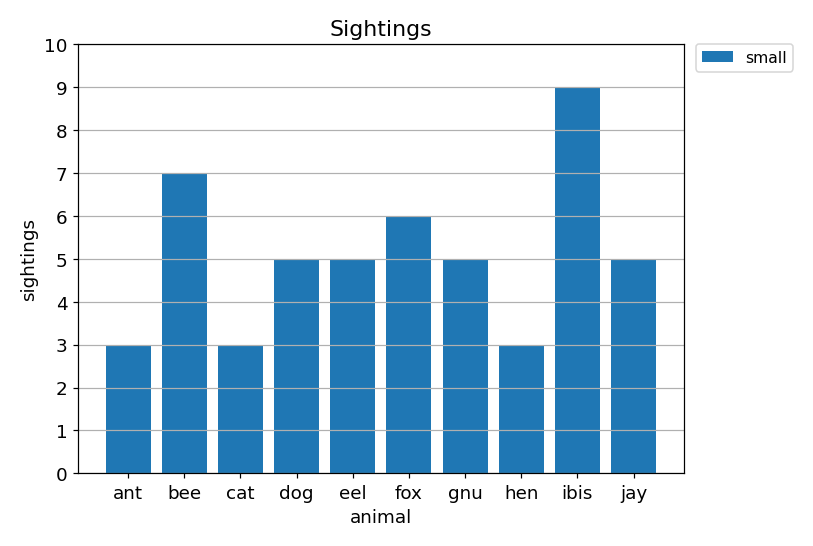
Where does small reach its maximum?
ibis
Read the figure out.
Title: Sightings
x-axis: animal, ticks ant bee cat dog eel fox gnu hen ibis jay
y-axis: sightings, ticks 0 1 2 3 4 5 6 7 8 9 10
Legend: small
Values:
small: 3 7 3 5 5 6 5 3 9 5
